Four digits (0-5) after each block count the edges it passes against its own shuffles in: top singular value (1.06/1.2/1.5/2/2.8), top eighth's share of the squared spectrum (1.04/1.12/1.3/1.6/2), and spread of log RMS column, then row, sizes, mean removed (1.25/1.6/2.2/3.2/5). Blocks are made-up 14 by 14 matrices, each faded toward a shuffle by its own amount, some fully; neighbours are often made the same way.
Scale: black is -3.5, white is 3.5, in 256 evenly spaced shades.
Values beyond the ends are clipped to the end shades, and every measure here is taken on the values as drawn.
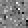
0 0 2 0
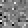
2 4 1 0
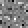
0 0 0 0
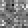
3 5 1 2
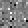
2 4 0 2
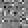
2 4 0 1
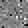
1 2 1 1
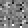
1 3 1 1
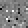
0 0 0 0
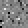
0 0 0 1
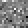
1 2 0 1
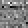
2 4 0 1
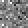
0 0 0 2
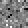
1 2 0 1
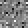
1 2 0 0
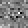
1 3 0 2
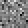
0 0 0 0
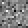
0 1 0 0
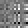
3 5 2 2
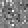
0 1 0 0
